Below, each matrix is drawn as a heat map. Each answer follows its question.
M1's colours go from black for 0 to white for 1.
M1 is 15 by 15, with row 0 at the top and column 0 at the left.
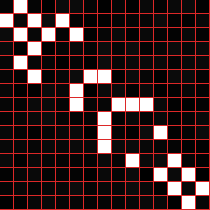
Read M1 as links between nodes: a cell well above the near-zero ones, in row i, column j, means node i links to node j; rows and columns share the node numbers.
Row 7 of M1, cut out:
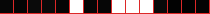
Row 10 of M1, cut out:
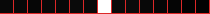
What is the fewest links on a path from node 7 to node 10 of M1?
1
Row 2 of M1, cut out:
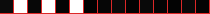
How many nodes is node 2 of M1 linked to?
3
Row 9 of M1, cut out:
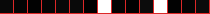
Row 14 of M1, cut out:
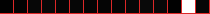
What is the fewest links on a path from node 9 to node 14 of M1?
4
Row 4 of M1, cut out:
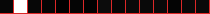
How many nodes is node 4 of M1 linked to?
1
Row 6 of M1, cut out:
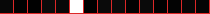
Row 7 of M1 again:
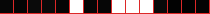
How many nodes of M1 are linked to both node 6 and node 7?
1
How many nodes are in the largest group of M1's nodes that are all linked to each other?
2
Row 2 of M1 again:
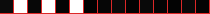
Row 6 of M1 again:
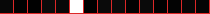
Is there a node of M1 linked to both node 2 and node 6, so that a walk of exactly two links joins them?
yes
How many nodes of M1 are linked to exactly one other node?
7
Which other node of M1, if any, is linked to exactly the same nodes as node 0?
node 4
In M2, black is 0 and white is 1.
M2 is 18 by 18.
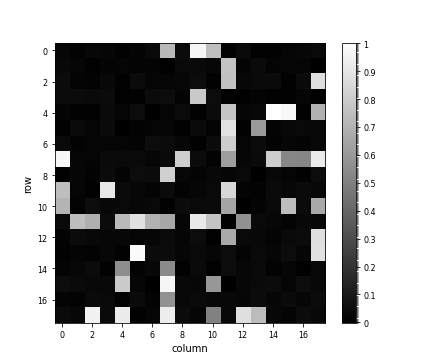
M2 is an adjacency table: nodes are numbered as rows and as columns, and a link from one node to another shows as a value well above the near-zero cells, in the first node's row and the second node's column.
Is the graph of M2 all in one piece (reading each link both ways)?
yes
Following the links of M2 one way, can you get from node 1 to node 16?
yes
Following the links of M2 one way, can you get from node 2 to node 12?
yes
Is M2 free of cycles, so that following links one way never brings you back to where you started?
no
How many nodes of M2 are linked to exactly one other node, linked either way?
5
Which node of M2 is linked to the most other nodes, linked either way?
node 11
